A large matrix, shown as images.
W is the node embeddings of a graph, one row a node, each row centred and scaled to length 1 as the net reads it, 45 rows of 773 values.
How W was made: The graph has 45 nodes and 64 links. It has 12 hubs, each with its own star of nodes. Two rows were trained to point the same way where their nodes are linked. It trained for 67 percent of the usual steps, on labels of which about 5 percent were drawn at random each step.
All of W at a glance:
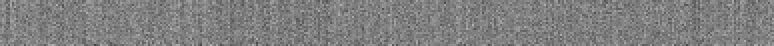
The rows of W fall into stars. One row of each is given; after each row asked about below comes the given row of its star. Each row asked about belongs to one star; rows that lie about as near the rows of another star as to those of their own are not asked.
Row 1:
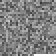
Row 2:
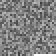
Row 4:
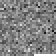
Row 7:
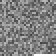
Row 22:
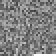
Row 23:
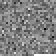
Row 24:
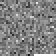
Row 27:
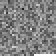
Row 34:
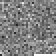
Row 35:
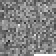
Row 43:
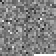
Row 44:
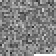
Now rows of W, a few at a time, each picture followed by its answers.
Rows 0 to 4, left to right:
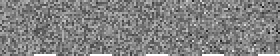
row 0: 34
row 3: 27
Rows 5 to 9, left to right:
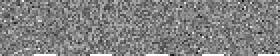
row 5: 44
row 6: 27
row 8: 24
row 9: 43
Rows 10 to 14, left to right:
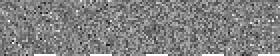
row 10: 1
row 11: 4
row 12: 34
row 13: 43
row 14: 44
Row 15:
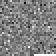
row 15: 27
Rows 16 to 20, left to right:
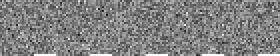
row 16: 1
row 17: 2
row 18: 23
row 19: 7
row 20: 24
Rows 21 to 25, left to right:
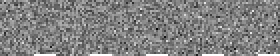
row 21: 44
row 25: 7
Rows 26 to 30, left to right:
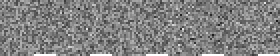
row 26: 44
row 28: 4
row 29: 7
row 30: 35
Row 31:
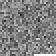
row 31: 34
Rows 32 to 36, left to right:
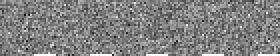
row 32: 1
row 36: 2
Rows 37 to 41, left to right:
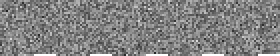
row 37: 4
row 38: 27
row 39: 22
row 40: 24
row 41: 34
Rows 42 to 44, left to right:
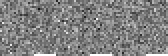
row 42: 23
